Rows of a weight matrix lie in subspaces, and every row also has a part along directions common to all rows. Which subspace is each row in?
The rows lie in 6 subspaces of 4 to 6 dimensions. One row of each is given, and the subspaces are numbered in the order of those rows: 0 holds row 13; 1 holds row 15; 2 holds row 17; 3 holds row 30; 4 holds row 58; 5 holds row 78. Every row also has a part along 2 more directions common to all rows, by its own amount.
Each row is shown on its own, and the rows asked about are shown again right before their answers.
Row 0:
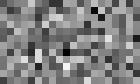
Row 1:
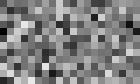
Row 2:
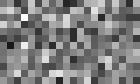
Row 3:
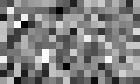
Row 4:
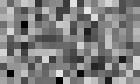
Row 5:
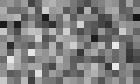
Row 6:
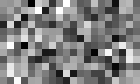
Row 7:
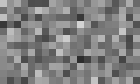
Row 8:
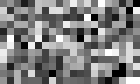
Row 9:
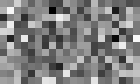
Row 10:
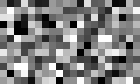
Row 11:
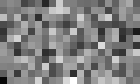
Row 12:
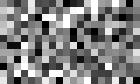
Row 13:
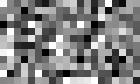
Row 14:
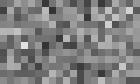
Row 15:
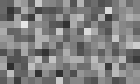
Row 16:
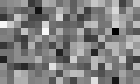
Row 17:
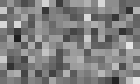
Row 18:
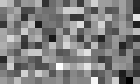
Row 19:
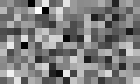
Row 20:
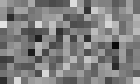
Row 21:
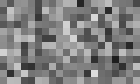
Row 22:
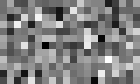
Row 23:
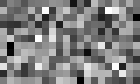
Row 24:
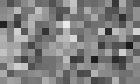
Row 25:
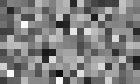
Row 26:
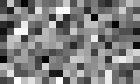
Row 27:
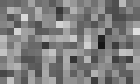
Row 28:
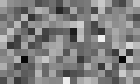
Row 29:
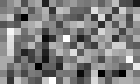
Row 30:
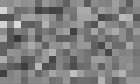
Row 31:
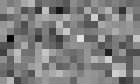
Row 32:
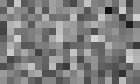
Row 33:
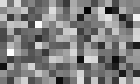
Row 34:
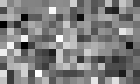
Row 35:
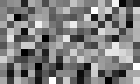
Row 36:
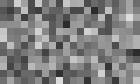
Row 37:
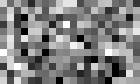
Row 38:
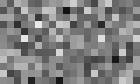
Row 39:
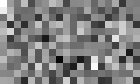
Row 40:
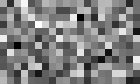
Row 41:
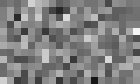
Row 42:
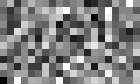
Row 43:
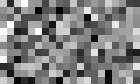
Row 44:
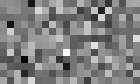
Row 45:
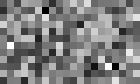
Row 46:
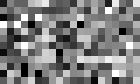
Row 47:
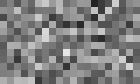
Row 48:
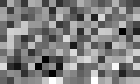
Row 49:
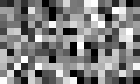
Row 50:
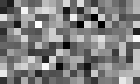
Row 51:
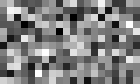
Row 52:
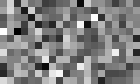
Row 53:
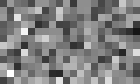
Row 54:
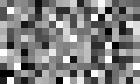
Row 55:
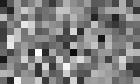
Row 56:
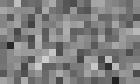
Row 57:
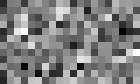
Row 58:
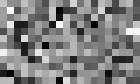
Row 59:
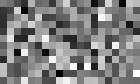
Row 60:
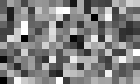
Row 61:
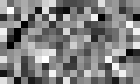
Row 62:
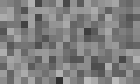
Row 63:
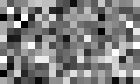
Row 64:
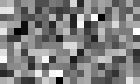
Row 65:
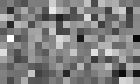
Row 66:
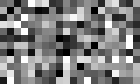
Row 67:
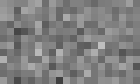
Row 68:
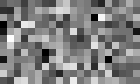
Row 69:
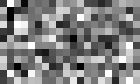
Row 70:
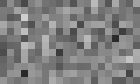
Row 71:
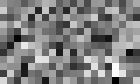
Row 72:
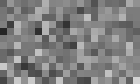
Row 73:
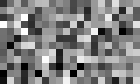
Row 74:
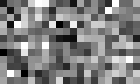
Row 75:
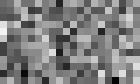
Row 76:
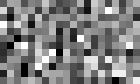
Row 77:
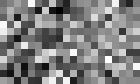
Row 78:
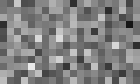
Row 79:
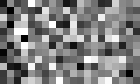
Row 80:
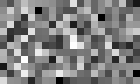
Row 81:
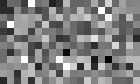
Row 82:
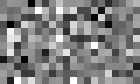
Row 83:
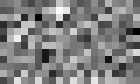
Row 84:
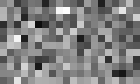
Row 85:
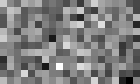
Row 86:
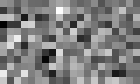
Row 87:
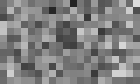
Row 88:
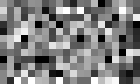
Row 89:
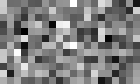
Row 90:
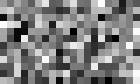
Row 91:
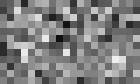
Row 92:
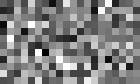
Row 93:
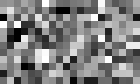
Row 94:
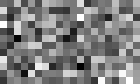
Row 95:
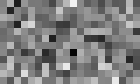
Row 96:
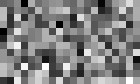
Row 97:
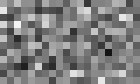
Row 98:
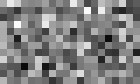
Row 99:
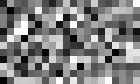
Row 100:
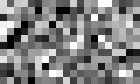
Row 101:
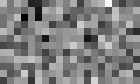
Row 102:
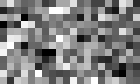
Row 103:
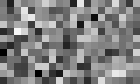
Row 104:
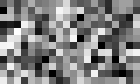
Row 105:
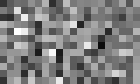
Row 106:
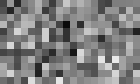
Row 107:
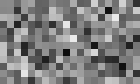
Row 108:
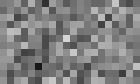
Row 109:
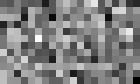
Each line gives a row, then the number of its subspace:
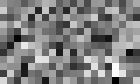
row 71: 5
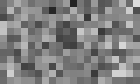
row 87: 2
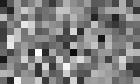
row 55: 0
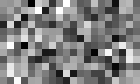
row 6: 2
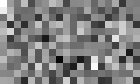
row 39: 0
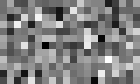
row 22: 4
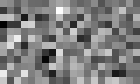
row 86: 4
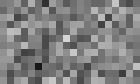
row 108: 2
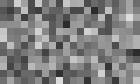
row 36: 1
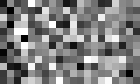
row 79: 2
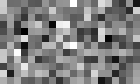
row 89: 2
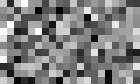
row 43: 1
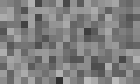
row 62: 1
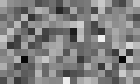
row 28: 0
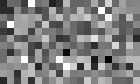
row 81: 0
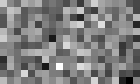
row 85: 3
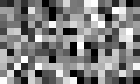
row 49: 5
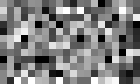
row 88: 3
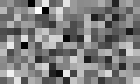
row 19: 2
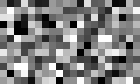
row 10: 3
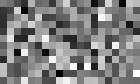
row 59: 0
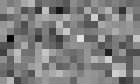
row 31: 2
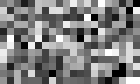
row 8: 2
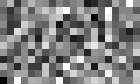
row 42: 5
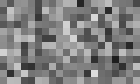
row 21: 4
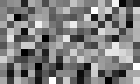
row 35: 2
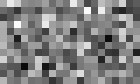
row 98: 3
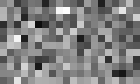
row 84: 3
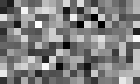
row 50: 3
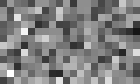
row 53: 2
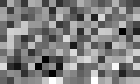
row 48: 2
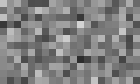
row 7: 0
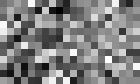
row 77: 2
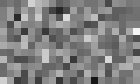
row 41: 4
